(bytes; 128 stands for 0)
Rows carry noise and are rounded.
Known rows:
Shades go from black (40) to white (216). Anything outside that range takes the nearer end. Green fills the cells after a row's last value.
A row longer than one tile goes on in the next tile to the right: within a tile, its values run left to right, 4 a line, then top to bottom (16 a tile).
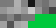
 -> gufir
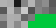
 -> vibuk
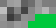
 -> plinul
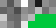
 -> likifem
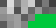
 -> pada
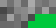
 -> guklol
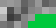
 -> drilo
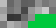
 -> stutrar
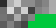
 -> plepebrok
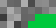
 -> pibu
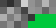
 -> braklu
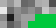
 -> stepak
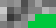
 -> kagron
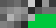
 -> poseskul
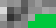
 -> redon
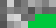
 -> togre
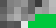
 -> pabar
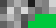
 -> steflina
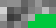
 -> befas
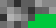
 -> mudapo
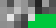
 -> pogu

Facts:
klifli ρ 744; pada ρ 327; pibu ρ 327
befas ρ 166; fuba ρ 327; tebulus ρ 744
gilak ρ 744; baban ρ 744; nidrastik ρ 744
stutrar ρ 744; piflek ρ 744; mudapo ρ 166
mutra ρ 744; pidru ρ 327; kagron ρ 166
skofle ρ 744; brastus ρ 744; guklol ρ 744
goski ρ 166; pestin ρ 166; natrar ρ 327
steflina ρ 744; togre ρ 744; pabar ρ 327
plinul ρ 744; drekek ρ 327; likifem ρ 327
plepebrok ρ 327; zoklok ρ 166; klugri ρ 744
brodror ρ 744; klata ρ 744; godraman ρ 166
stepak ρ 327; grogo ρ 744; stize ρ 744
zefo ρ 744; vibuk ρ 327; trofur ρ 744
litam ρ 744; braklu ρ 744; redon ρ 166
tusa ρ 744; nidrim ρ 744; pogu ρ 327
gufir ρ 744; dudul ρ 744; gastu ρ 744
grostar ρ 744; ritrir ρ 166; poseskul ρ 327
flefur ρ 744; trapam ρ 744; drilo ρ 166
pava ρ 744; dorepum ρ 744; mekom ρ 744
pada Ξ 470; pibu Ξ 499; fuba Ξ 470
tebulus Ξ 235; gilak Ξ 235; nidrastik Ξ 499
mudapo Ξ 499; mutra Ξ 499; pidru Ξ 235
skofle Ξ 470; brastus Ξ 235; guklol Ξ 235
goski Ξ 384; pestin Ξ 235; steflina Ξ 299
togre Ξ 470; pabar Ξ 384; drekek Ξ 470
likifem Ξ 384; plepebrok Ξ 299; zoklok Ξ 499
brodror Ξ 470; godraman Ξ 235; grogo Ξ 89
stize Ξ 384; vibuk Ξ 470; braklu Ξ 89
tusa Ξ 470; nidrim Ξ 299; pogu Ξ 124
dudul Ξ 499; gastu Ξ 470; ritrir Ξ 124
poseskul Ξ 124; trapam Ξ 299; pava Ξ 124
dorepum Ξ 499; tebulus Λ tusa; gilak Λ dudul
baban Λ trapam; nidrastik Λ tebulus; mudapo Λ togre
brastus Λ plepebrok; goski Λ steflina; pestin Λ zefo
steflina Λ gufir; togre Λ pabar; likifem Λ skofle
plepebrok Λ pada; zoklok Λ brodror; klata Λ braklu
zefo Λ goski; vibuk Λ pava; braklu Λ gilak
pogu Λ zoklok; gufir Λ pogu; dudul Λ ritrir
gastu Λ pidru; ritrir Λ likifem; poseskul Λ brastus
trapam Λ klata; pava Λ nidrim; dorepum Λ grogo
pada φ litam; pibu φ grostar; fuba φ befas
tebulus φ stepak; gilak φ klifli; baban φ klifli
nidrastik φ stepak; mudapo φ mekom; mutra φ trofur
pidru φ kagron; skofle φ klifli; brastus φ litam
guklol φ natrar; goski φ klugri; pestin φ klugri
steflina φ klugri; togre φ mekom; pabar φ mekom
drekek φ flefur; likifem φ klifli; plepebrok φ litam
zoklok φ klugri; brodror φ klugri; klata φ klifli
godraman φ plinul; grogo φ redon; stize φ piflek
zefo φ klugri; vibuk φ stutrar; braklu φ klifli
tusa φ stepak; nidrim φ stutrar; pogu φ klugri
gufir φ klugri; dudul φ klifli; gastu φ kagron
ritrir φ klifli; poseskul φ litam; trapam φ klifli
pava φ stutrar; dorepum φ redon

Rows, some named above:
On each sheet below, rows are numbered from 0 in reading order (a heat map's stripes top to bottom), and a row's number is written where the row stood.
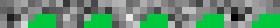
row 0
klata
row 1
pava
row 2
tusa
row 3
zefo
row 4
klifli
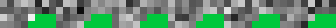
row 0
ritrir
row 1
mekom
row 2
gastu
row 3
stutrar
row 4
litam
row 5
poseskul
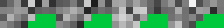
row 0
poseskul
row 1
poseskul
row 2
brodror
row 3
dudul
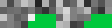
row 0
ritrir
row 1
zoklok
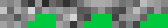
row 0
klugri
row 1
grogo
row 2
tebulus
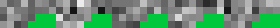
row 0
pibu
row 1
skofle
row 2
pidru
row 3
goski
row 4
trapam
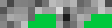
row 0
stize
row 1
stepak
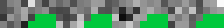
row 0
brastus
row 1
baban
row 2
klifli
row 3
nidrim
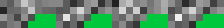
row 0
gilak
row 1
pestin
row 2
plepebrok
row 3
pestin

